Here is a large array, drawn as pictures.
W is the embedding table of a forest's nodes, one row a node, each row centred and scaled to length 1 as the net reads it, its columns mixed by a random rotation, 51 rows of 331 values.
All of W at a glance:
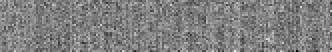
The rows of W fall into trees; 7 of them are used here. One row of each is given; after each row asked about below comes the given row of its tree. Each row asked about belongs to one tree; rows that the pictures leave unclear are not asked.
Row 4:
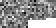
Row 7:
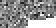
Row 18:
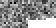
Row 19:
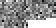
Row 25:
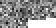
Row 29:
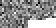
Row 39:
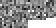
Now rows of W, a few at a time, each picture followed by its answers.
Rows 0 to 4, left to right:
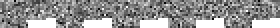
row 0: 19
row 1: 25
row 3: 39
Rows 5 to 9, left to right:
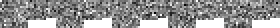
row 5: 4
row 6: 7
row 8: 7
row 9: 39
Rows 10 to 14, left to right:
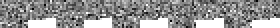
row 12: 39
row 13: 19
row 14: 25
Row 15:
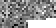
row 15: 19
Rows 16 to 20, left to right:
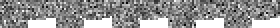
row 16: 4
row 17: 7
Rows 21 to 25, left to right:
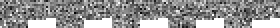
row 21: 4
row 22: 7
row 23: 18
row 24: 39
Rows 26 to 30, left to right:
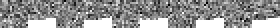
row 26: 18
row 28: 18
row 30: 7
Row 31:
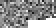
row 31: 29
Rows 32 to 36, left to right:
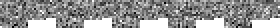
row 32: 19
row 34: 39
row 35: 39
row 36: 19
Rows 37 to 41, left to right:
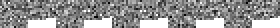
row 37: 7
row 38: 39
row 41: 7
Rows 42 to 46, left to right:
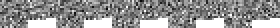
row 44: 39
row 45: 29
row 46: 25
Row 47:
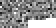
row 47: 29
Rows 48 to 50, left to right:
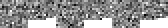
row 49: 19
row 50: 7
